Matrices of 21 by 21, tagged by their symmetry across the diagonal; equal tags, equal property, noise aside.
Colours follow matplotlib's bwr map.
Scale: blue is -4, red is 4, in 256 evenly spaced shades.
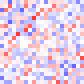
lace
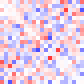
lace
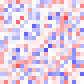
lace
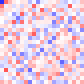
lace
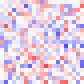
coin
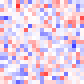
coin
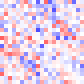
coin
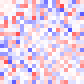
lace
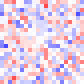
coin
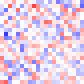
coin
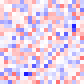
lace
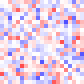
coin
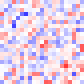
lace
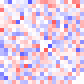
coin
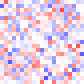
coin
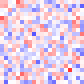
lace
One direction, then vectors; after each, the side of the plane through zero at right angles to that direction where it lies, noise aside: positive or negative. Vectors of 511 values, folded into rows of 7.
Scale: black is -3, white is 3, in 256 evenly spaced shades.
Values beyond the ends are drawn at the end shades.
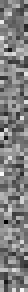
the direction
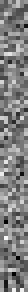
positive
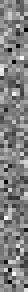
positive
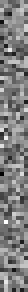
negative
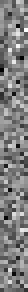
negative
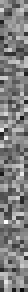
negative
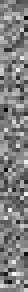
positive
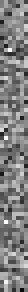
negative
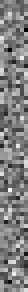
positive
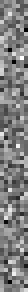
positive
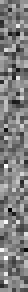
negative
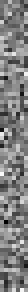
positive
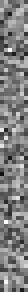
negative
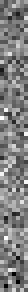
positive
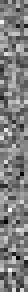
positive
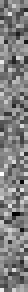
positive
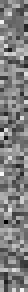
positive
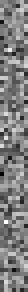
negative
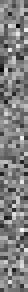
negative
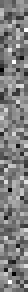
negative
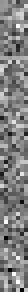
negative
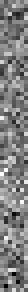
positive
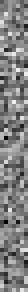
positive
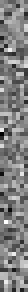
negative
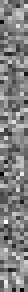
negative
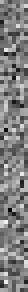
negative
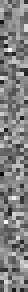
negative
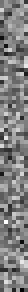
negative
